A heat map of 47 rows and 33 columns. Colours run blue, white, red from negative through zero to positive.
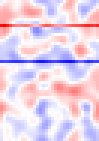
The bottom left is the calmest part. Rows 9 and 21 differ from the rows beside them. The distribution is heavy-tailed on both sides. There is no overall slope.
